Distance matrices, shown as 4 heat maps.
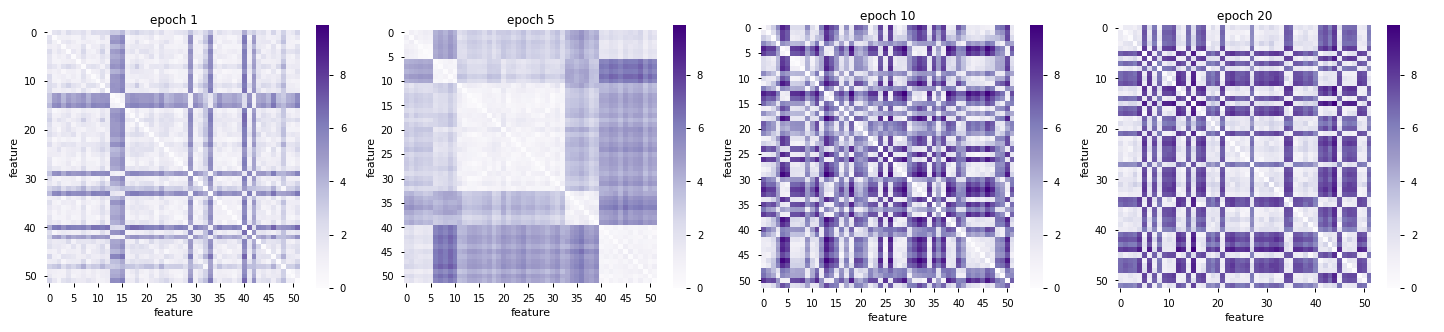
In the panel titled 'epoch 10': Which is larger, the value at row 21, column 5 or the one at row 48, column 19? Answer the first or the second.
the first
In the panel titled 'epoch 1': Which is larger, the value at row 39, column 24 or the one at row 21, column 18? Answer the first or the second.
the second
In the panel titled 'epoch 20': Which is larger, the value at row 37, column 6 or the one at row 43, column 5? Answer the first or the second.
the second
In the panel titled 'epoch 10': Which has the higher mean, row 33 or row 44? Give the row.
33
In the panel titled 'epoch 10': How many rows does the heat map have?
52
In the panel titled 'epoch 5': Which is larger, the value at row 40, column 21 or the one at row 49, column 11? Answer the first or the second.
the first
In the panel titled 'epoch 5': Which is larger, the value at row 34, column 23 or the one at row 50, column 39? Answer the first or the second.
the second
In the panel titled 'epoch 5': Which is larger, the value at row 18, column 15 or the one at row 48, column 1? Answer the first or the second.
the second
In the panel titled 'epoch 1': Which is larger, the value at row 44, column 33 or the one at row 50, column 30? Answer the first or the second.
the first
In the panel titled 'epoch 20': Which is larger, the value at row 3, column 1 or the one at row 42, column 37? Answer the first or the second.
the second
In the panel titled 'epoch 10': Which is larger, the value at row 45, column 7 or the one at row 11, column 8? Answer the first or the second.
the second
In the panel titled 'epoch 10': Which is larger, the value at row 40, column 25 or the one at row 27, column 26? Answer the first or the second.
the second
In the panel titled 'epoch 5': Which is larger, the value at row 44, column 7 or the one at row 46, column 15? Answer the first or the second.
the first
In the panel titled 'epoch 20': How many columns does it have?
52
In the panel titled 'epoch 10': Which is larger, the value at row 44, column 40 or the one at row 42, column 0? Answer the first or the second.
the first
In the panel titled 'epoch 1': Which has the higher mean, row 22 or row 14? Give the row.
14
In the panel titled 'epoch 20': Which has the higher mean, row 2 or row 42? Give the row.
42
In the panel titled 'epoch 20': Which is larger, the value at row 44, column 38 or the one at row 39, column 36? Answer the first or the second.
the first
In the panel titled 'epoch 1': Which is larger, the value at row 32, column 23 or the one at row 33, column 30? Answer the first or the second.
the second
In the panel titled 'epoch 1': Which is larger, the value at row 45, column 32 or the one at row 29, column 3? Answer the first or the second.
the second
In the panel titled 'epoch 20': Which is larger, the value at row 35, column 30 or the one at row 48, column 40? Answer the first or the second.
the first
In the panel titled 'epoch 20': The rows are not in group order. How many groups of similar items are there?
2
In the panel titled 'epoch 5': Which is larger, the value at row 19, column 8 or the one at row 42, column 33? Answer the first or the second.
the second
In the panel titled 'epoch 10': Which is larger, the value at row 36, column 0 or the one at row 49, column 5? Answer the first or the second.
the first
